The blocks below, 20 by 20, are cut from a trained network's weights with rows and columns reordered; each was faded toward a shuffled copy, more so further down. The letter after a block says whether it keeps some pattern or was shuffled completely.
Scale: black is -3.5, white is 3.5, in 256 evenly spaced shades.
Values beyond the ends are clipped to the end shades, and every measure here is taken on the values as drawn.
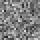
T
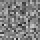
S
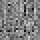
S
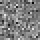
T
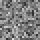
S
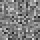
S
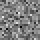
T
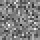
T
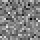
T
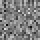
S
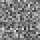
T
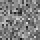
T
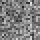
S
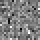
T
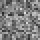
S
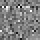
S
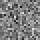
T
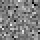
T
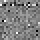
S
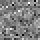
T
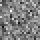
S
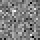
S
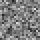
T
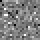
T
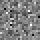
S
